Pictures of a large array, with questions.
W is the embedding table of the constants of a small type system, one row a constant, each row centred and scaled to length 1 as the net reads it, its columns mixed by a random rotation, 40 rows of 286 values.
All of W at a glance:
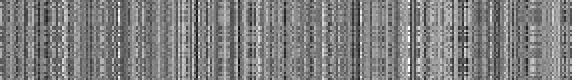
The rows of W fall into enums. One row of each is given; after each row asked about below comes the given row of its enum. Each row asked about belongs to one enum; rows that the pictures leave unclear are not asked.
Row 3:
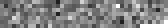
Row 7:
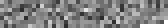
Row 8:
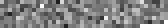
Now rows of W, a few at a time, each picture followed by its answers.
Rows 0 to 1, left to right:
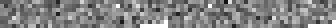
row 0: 3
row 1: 8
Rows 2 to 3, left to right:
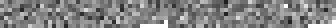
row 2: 7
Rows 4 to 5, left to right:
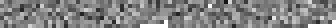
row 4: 7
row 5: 8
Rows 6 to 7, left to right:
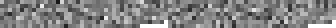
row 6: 8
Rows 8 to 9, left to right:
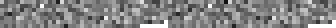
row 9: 8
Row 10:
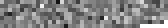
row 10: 8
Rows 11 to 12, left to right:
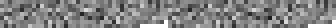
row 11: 7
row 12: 7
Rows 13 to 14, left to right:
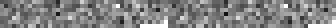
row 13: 3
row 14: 3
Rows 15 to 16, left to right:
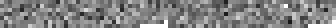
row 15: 7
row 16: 3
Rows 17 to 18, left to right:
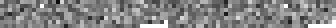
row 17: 8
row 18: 3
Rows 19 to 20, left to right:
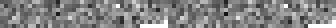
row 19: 3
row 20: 3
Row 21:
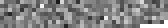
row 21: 8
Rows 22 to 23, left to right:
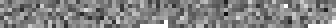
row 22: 7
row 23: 3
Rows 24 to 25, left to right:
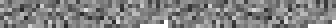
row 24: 7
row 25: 7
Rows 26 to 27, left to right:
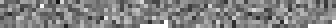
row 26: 8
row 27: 7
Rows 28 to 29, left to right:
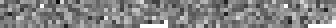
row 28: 8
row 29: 3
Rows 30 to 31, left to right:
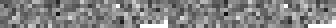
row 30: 3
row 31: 3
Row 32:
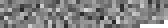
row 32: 7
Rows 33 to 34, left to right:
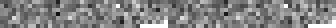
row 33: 3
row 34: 3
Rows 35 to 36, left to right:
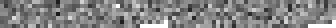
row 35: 3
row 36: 7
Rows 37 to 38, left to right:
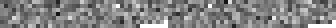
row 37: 3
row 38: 8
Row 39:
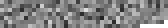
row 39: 7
